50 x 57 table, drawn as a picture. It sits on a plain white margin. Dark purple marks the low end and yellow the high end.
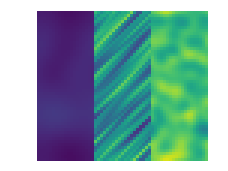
The table splits into one row of 3 panels. Panel 1,1: very low, smooth, faint in contrast. Panel 1,2: middling, slanting up to the right, strong in contrast. Panel 1,3: high, blotchy.
